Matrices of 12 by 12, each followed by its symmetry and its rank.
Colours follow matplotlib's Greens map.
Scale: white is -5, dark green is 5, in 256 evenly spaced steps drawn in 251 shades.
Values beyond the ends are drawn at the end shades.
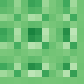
symmetric, rank one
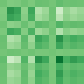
symmetric, rank one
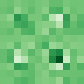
symmetric, rank two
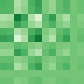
symmetric, rank one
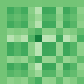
symmetric, rank one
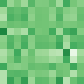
neither, rank two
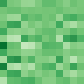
neither, rank two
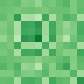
symmetric, rank two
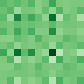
symmetric, rank two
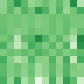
neither, rank two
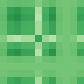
symmetric, rank one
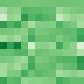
neither, rank two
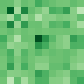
symmetric, rank two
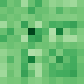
symmetric, rank two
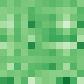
neither, rank two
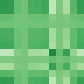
symmetric, rank one
